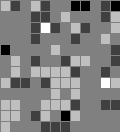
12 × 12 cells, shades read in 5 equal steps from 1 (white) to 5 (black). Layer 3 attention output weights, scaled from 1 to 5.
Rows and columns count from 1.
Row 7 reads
3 2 3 2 2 2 2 4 3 3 4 3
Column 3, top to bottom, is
3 3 3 3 3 3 3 4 3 3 3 3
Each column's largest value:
5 4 4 4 4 4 5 5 5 3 4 5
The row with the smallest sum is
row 8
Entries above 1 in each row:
12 12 11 12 12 12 12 11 12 12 12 12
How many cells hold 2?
33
